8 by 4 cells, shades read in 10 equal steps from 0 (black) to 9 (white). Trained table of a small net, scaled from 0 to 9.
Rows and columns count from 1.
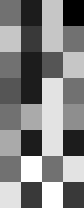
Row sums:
12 20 15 16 23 16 25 21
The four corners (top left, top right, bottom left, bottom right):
4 0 8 2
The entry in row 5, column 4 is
5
